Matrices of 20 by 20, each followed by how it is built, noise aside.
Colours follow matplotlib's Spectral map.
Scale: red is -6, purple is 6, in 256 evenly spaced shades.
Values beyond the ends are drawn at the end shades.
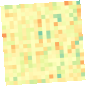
low rank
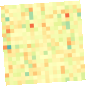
low rank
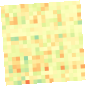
low rank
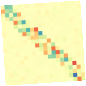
banded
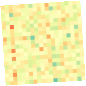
low rank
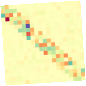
banded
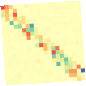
banded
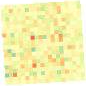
low rank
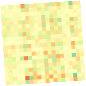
low rank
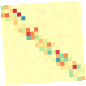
banded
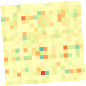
low rank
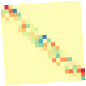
banded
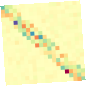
banded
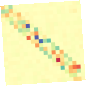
banded
